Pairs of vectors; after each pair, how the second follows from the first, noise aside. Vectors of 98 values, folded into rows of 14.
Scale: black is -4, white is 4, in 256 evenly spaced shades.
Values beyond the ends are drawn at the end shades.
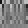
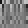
copied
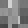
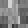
copied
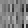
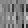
copied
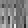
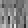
copied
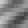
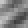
copied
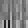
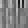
reversed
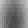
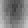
reversed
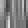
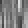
reversed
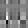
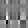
copied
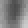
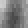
reversed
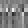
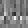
reversed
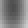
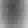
copied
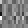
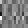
copied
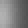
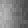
copied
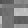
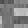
copied
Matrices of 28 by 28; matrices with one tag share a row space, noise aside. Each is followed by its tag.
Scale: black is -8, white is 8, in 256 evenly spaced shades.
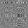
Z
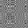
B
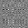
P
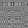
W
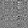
Z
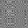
B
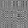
Z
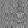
Z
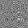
Z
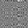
Z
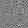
Z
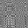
B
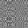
B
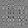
P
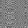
B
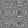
Z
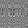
W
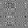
B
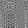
B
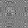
B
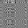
B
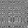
W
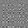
P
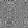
B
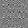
P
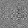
Z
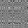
W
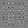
P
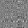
Z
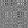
Z
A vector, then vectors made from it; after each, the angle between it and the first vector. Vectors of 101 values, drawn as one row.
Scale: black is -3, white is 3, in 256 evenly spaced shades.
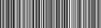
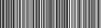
nearly parallel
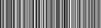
nearly parallel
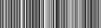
partly aligned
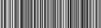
nearly opposite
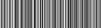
nearly opposite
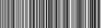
partly aligned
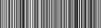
orthogonal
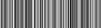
nearly opposite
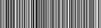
partly aligned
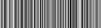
nearly opposite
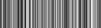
orthogonal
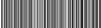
partly opposed
